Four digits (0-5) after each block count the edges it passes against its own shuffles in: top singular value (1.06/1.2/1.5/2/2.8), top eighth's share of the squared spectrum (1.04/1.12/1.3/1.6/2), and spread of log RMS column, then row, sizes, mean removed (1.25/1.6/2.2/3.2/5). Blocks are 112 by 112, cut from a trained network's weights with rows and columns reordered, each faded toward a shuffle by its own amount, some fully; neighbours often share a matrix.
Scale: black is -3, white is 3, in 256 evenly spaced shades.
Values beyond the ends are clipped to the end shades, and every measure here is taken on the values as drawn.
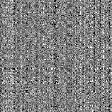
4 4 3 3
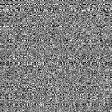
4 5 1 4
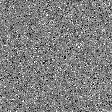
0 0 0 0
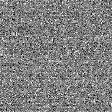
2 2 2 1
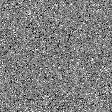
0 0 0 0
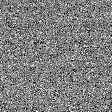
1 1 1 0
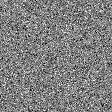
0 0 0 0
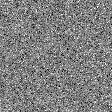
0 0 0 0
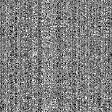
4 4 2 3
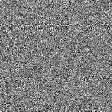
3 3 0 2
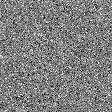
0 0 0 0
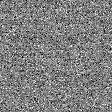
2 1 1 0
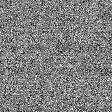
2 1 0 0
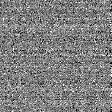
3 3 2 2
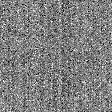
3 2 1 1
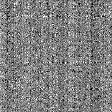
3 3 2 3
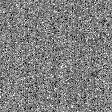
1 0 0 0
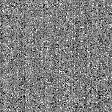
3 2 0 1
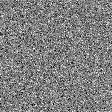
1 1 0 0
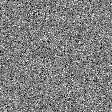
1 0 0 0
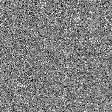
2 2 1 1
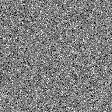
2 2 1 0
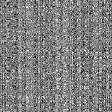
4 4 2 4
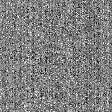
3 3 1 2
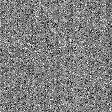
2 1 0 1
